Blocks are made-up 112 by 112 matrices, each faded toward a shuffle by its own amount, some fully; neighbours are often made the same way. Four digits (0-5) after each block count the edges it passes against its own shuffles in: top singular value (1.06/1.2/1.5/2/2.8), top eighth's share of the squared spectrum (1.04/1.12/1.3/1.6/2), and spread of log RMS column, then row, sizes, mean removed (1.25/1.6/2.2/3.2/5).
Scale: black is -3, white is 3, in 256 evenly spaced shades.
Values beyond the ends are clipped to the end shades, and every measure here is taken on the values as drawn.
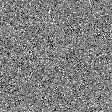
0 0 0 0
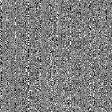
4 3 4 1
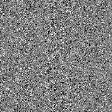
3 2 3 0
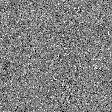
1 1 1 0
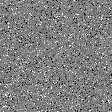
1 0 0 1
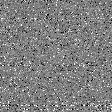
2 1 0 2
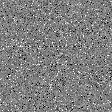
1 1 0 2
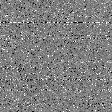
2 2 0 2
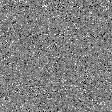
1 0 0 1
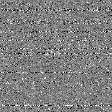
2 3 0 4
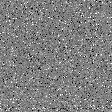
1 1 0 1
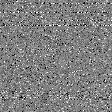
2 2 0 3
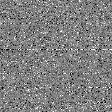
2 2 0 3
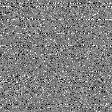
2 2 0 3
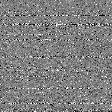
2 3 0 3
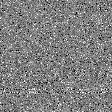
1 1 0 2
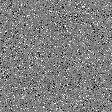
0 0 0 0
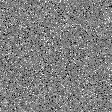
0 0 0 0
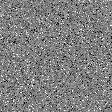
0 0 0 0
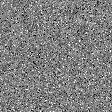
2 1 0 0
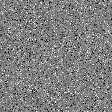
0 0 0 0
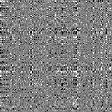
5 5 4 3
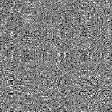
4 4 3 2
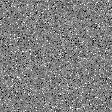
2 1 0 0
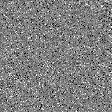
3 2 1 1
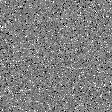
1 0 0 0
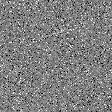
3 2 0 0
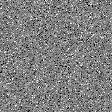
3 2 1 0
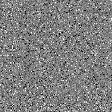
3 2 1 1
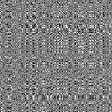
5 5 4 4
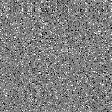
4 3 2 1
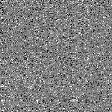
4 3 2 2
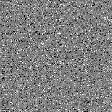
4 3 1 2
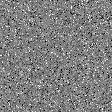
2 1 0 0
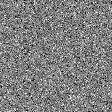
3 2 0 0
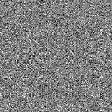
4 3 2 2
